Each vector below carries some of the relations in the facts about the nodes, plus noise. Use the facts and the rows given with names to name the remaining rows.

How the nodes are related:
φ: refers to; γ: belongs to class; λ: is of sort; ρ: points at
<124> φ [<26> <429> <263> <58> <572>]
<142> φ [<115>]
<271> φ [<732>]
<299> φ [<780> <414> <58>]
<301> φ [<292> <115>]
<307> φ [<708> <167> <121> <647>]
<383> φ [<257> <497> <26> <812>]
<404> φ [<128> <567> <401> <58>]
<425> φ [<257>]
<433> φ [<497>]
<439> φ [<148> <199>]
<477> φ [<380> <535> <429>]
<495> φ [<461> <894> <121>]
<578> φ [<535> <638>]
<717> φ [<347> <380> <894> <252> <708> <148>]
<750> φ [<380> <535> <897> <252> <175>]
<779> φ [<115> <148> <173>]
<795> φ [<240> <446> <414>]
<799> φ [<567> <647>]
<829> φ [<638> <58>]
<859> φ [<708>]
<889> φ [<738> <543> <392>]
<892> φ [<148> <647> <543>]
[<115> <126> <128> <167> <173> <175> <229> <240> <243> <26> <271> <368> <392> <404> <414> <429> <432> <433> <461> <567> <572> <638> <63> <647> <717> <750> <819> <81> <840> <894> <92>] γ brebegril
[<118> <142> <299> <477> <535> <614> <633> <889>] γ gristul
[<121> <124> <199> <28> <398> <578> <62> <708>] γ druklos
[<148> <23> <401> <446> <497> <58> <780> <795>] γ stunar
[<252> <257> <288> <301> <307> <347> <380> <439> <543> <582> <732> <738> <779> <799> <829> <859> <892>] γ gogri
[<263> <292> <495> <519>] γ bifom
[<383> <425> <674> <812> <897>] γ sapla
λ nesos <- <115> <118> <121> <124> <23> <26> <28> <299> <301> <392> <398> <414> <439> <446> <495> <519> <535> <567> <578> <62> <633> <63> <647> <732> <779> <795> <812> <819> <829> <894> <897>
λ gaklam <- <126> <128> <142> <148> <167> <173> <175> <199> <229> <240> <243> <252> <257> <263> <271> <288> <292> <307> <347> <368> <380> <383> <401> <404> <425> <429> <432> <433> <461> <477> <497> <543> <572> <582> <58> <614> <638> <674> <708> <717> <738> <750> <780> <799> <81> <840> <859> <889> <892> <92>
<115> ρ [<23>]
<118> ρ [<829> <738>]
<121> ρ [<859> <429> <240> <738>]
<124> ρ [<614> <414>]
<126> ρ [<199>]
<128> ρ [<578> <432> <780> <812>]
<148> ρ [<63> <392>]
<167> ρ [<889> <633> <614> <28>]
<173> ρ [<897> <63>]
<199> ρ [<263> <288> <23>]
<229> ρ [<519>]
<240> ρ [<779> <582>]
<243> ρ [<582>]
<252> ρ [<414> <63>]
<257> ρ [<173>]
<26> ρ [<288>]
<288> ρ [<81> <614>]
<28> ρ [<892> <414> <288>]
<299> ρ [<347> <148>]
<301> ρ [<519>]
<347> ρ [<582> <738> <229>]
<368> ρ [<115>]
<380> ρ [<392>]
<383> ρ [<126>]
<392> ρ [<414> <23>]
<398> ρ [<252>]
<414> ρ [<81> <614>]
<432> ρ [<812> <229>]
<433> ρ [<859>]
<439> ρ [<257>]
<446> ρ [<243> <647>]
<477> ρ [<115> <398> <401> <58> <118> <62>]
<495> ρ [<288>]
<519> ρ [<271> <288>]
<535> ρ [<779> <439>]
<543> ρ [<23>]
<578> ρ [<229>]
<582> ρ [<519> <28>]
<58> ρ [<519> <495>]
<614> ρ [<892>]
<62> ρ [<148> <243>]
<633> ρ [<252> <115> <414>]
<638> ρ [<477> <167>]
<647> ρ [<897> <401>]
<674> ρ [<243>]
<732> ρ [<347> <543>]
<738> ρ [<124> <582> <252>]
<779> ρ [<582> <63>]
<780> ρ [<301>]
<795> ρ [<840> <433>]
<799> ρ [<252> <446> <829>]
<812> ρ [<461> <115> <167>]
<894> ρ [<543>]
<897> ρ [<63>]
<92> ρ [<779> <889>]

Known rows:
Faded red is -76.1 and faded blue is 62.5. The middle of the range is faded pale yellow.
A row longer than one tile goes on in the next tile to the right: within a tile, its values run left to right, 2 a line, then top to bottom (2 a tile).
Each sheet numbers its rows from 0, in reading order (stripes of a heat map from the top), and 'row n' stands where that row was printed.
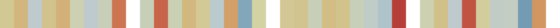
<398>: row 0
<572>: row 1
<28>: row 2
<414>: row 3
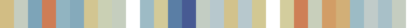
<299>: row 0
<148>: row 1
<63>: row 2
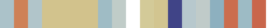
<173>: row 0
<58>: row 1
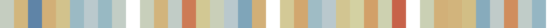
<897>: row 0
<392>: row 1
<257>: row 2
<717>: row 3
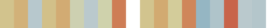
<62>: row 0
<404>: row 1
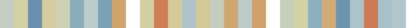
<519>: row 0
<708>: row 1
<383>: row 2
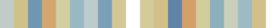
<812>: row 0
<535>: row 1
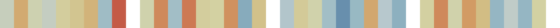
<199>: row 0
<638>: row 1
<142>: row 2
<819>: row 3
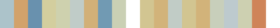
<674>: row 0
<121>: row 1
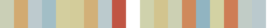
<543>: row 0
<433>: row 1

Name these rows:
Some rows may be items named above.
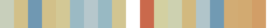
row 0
<118>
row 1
<829>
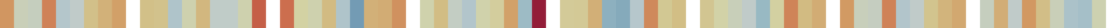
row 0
<578>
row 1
<732>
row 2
<829>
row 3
<288>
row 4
<892>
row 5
<799>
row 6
<578>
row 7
<647>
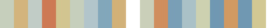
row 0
<392>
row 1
<263>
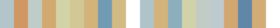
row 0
<167>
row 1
<614>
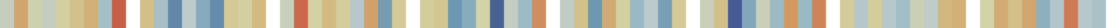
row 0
<199>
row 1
<795>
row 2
<81>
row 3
<23>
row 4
<812>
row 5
<780>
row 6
<301>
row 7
<271>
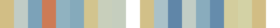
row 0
<299>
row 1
<795>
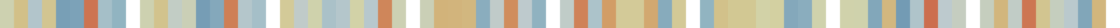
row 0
<425>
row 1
<889>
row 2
<779>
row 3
<717>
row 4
<128>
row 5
<115>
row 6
<477>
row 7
<392>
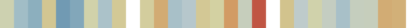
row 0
<495>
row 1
<380>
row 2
<439>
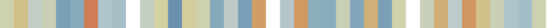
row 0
<889>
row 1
<519>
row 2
<292>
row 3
<647>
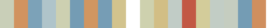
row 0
<263>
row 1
<414>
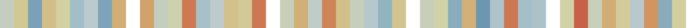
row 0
<633>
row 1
<124>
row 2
<894>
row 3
<383>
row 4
<429>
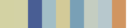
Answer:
<446>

